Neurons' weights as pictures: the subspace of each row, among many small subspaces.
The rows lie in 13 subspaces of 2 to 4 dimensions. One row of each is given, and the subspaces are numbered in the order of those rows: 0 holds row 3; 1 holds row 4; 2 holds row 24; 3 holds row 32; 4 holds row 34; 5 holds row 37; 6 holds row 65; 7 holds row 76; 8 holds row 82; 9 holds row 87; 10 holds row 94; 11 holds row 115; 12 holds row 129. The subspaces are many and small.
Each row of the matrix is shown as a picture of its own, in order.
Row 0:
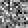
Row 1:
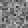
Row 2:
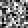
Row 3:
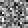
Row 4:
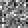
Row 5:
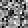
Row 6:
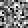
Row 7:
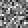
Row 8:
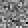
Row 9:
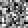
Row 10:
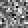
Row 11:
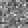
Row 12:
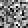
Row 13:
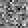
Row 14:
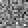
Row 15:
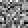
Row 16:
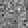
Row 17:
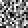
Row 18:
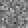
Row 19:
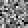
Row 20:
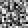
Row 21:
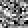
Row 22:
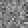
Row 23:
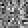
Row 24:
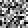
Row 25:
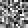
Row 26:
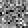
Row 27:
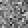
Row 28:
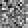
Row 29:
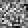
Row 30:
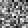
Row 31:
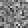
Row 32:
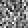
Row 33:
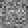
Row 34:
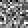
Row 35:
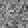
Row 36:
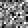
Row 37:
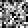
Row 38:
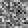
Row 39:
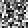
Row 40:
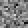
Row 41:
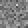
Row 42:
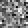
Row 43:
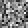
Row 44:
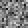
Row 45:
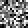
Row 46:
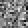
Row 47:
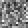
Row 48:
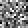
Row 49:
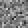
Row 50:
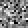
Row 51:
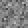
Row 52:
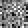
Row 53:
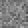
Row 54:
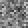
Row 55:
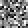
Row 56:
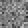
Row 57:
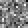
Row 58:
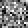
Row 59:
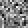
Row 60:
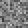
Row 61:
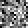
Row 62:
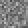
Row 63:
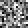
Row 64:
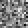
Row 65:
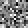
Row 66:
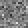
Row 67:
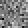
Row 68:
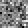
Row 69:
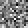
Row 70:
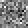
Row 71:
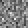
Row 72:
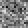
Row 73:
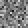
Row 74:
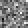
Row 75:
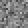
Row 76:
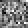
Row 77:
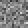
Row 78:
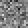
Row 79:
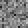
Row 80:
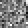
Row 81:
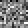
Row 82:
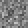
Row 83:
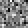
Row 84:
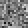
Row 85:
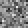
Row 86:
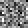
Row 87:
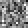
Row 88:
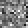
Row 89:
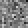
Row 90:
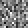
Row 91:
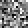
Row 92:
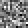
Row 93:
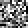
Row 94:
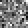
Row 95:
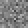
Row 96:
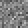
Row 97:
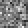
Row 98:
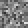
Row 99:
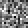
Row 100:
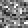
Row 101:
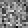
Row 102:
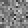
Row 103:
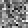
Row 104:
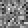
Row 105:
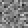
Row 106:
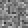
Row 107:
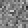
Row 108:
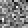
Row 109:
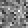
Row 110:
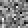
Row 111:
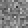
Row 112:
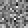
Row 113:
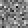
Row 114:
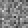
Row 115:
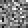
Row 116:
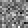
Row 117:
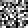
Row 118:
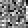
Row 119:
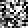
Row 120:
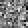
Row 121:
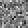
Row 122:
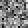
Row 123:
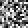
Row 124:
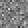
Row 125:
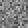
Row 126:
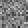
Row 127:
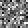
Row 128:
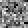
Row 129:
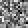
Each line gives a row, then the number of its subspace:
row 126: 2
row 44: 8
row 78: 4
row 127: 2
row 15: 4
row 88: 6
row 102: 6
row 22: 2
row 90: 3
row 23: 2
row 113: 9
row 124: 2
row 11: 1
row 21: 7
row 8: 12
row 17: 3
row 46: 4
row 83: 10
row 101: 0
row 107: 11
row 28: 1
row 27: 10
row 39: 8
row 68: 5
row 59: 10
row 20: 0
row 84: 11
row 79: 1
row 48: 3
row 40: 7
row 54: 3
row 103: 1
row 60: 12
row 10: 3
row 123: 0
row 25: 12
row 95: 6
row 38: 12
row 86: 0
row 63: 0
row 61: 6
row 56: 2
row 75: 8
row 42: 3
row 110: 9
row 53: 5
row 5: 8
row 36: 5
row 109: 6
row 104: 2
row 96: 5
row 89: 11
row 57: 1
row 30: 11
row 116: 2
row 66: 10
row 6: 0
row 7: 2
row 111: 11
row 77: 4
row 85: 3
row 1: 1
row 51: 8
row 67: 11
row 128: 7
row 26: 12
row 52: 2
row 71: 3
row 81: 4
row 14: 3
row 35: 11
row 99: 11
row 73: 7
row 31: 0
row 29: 11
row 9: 9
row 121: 5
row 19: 7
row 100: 7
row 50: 7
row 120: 4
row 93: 10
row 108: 11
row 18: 1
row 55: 9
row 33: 12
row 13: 2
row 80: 10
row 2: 9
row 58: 7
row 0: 12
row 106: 11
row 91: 11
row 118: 10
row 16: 4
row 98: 7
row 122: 1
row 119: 3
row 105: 12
